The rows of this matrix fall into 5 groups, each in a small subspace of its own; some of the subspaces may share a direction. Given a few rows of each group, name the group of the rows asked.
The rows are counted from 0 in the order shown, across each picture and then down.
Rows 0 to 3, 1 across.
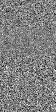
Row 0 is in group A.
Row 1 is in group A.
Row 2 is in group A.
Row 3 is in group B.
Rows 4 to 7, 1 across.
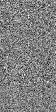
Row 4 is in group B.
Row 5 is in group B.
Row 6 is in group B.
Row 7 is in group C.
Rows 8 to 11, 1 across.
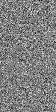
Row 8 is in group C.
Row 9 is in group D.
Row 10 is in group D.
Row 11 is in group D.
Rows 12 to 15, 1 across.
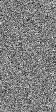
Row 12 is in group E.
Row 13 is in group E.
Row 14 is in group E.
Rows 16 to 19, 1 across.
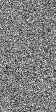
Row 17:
C
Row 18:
A
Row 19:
B
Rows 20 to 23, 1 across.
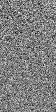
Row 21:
E
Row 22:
D
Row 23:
B
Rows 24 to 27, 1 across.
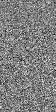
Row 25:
D
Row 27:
E
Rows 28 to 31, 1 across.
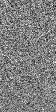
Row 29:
C
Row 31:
E
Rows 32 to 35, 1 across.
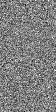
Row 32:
D
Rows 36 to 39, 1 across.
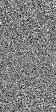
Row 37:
C
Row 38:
B
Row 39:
E
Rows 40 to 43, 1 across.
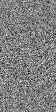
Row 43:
B
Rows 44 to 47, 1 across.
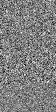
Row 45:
B
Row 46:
B
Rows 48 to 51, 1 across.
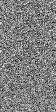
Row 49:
E
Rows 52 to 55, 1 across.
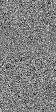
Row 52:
B
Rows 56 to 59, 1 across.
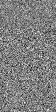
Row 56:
D
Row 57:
E
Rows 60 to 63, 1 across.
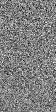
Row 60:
D
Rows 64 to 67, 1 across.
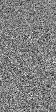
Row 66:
E
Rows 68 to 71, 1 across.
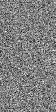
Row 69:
E
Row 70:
E
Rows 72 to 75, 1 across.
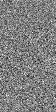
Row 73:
C
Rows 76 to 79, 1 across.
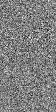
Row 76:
D
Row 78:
A
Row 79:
C
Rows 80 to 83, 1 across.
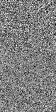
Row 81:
D
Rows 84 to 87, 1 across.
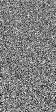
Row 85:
E
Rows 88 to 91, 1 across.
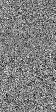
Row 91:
A
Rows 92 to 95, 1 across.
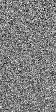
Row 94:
E
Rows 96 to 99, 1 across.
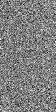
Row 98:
C
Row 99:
B
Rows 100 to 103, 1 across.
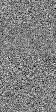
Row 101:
A
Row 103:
E
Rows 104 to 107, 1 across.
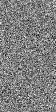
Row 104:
E
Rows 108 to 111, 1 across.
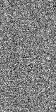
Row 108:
A
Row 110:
C
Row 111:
C
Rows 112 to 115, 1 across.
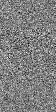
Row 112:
D
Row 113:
B
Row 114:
E
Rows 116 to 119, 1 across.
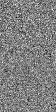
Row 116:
E
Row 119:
B
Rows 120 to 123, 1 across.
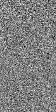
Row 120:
D
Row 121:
B
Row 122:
C
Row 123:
C
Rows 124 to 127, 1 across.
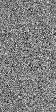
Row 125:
D
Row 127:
E
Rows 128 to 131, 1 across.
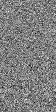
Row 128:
E
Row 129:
E
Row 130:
C
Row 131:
D
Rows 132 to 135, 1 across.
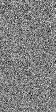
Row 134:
D
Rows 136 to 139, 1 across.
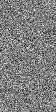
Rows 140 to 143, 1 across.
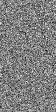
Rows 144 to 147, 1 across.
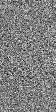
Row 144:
D
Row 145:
D
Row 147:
C
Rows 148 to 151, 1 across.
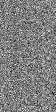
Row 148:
B
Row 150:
C
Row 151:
B
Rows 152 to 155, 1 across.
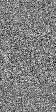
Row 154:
A
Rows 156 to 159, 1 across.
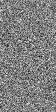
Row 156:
B
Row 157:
D
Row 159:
E
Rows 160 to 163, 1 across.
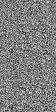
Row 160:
C
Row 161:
D
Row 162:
C
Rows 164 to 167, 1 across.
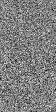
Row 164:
E
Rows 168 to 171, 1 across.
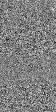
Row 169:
A
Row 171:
D
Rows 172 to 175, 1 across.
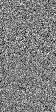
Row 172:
D
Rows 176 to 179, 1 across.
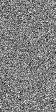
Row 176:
D
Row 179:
A
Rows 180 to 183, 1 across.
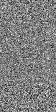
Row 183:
C
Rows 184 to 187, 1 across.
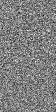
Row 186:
E
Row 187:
B
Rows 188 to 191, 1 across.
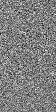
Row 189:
D
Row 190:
E
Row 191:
E
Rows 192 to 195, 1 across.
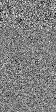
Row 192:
B
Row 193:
C
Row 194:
E
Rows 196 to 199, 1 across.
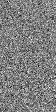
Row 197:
C
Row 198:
B
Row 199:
D
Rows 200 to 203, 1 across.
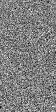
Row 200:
C
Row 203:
E
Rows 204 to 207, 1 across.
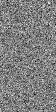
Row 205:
D
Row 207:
A
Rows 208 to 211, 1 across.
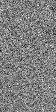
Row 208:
B
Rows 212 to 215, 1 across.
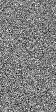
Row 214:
E
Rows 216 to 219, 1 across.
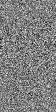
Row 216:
D
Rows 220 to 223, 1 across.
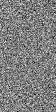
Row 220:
D
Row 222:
B
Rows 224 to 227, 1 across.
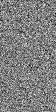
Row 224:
B
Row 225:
D
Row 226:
C
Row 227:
D
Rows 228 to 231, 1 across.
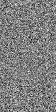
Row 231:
C
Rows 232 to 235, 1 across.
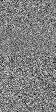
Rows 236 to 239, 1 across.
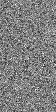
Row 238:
D
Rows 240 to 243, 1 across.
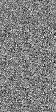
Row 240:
C
